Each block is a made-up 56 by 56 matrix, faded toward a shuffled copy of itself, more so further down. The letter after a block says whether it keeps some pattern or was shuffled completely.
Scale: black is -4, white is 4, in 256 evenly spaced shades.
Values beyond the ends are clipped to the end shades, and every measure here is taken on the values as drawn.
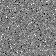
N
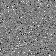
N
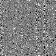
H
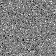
N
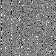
H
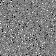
N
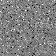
N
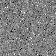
N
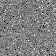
N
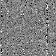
H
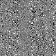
H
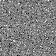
N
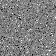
N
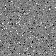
N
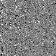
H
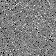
N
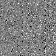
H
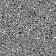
N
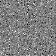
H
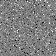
N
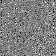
H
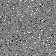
N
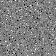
N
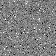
N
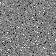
N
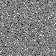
N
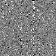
H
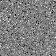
N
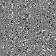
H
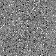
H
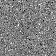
N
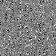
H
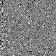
H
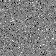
N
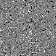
H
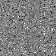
H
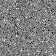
N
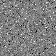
N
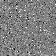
N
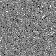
N
